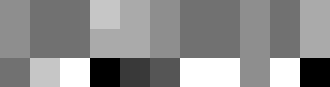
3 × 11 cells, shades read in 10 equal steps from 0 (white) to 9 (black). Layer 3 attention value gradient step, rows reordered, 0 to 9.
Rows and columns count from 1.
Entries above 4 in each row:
5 5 5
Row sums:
45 46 42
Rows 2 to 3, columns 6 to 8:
4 5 5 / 6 0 0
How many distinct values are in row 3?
7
